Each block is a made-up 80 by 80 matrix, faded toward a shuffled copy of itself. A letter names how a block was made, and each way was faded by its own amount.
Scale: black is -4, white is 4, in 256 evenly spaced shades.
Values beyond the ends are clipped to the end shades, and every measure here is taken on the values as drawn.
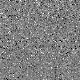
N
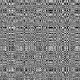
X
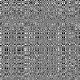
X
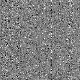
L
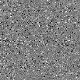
N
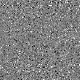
N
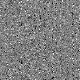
L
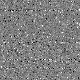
N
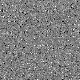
N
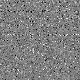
N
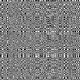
X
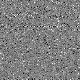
N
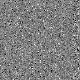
L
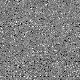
N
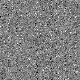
L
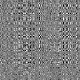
X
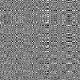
X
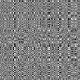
X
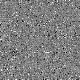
N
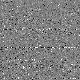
N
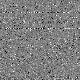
N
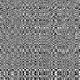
X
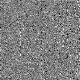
L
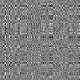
X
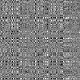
X
